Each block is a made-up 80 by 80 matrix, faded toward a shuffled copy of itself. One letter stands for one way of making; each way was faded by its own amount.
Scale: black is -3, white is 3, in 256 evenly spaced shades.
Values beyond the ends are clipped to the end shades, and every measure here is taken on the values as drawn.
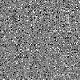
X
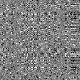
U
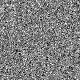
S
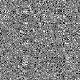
X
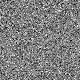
S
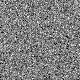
S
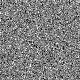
S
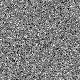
S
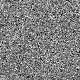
S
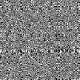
U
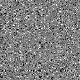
X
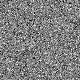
S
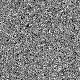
S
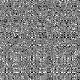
U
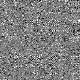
X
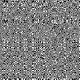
U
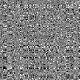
U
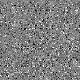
X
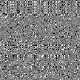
U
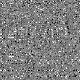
X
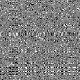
U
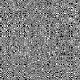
U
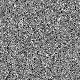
S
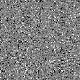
X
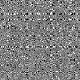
U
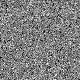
S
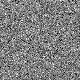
S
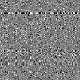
U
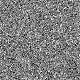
S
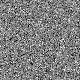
S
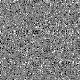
X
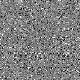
X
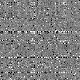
U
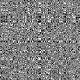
U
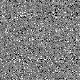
X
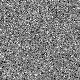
S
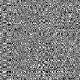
U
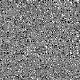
X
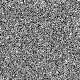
S
